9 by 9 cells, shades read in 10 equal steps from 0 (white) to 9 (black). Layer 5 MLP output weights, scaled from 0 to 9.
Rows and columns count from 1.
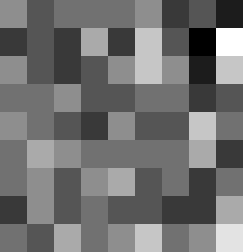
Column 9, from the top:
8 0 2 6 5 7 5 3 1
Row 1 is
4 6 5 5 5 4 7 6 8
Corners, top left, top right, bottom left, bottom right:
4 8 5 1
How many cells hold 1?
1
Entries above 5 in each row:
4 6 4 4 4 1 3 6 1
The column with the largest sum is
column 8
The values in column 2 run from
3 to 6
